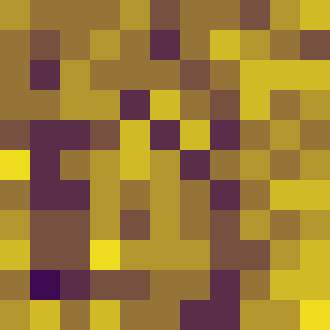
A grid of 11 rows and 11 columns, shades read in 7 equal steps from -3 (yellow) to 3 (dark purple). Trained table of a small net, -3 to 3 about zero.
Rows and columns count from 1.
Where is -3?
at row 6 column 1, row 9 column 4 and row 11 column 11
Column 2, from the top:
0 1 2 0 2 2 2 1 1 3 -2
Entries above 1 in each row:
0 1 1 1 4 2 3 0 0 3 2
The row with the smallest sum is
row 9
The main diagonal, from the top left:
-1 1 -1 -1 -2 -1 0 1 1 -2 -3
